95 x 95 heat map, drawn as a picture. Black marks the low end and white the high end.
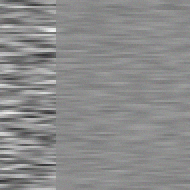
Streaks run across, left to right. A vertical seam about 30% of the way across splits the table, and the right part is calmer. The distribution is heavy-tailed on both sides. Neither half mirrors the other.
